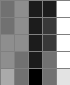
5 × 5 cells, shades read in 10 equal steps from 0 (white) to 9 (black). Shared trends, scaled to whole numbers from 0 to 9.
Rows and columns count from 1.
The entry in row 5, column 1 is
3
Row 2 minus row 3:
1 0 0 0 0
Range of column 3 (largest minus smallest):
1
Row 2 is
5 4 8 7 0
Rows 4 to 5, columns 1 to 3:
4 5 8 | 3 5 9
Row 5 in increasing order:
1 3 5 5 9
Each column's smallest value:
3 4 8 5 0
